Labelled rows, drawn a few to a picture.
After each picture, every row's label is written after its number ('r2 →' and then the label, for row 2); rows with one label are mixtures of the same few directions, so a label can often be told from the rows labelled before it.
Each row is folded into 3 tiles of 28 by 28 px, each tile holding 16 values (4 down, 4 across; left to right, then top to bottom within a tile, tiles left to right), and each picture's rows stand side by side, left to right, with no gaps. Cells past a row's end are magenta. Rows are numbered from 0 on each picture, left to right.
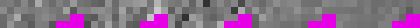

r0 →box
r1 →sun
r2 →box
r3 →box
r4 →sun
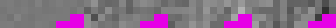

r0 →box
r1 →box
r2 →sun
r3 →sun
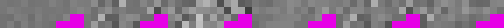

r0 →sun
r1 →box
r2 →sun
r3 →sun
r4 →box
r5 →box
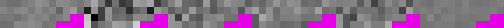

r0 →sun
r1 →box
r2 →box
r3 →box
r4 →box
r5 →box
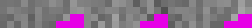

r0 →sun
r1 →sun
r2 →sun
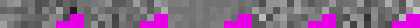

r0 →sun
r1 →sun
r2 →sun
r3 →box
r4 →sun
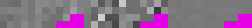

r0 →sun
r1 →box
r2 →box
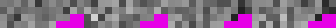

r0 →box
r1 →box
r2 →sun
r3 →sun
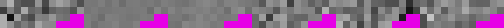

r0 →box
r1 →box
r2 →sun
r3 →box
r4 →sun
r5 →box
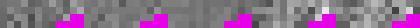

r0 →sun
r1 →box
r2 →sun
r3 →sun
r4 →sun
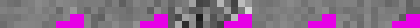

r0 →sun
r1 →box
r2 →sun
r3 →sun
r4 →sun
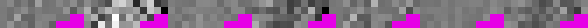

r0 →box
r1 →sun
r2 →sun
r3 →sun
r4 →box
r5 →sun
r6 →sun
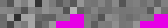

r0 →box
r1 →box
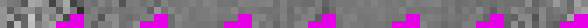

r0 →sun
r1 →box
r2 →box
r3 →sun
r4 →box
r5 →sun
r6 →sun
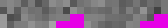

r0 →box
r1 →sun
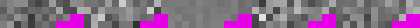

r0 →sun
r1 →box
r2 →sun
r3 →box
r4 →sun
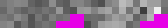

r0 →sun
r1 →sun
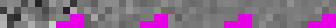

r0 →box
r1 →box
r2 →box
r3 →box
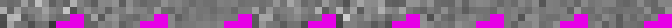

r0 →box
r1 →box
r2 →box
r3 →box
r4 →box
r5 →box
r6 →box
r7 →sun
